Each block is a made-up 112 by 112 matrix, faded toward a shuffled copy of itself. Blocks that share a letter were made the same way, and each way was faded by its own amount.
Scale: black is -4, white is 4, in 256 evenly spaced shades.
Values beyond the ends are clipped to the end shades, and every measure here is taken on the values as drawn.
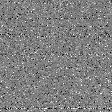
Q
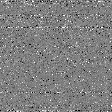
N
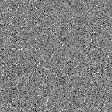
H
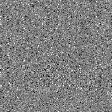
H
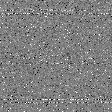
Q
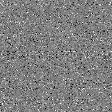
Q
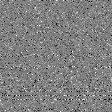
N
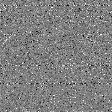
Q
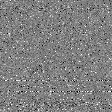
Q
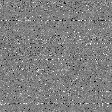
N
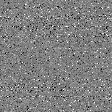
Q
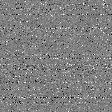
N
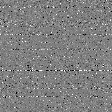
N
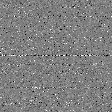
N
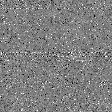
Q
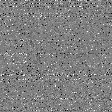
N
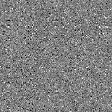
H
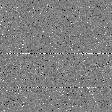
Q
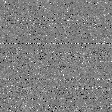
N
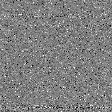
Q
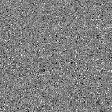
H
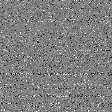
N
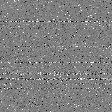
N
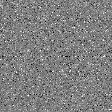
Q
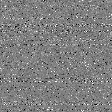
N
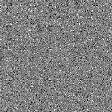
H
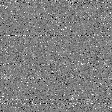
Q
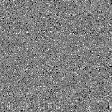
H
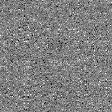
H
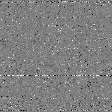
N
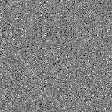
H
